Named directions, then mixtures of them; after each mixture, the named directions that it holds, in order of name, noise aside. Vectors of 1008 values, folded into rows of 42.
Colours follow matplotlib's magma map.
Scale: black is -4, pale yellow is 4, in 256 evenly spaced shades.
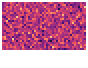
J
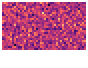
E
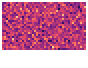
J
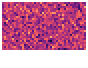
E, J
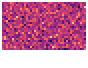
J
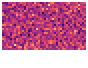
E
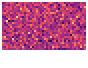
J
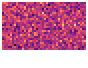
E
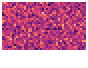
E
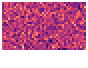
E, J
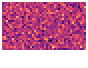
J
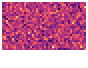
J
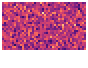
E, J
